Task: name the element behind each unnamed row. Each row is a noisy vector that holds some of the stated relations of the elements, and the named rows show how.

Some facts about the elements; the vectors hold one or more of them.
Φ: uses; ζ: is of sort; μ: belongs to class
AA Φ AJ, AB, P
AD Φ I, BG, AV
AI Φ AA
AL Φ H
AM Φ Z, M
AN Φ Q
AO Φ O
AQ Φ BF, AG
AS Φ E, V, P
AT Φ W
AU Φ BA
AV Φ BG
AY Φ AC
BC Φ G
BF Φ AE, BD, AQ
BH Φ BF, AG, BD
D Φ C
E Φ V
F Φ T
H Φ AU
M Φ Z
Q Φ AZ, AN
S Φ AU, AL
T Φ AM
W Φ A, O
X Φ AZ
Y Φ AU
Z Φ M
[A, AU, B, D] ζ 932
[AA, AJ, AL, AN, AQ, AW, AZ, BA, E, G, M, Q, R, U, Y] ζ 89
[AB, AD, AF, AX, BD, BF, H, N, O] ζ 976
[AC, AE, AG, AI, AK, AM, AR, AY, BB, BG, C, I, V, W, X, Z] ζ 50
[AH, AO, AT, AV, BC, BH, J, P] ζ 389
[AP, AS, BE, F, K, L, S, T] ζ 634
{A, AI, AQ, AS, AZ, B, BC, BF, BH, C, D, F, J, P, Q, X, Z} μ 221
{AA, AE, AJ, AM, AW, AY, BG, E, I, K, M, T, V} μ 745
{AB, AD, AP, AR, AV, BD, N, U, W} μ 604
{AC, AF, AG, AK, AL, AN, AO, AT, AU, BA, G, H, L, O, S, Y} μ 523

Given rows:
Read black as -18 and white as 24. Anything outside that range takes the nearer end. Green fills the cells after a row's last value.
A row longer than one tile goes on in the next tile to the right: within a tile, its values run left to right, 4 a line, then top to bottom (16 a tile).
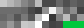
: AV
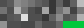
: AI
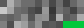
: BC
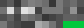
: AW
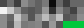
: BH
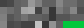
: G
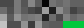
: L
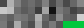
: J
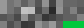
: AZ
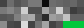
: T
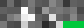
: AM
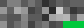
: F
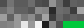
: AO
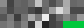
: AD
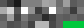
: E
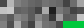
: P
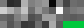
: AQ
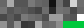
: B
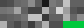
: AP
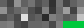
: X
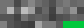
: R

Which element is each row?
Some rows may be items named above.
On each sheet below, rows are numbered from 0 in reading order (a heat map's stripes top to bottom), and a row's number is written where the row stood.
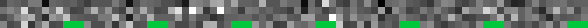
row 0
T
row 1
K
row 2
E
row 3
B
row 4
L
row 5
AR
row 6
V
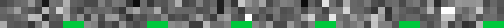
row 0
AP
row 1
BG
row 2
A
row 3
D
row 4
AH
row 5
M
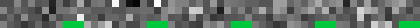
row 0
C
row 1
AU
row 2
AZ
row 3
U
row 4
AN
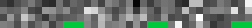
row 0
AY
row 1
BH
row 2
W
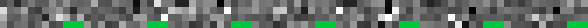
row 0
AS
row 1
B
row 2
AQ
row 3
AZ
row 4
BF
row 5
O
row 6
AX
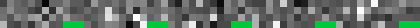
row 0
BE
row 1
Z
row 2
H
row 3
S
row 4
AA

